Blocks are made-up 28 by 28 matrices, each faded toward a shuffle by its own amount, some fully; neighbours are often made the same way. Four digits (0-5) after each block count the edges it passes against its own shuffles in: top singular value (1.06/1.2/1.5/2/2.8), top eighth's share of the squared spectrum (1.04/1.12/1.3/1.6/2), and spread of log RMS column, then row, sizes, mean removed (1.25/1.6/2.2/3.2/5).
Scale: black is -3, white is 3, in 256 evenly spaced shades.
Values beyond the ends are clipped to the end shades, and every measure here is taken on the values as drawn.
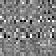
4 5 2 3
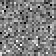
0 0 0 0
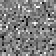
0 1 0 0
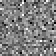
0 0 0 0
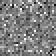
0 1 0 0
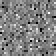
0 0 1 0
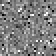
0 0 0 0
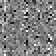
2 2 2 0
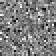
0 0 0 0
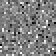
0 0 0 0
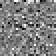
3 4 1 2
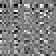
4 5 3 2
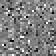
2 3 0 0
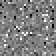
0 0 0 0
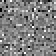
1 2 0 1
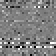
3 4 0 3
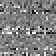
2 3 0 3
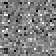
2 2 0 1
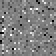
1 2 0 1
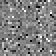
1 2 0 0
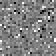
0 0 0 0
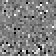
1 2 1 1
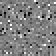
2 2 0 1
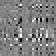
4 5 3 3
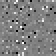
2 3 1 1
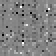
3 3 0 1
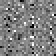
3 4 2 0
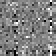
3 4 2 2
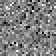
1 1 0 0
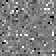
2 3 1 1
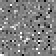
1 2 0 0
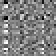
4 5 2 2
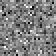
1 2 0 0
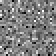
1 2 0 1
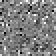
1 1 1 0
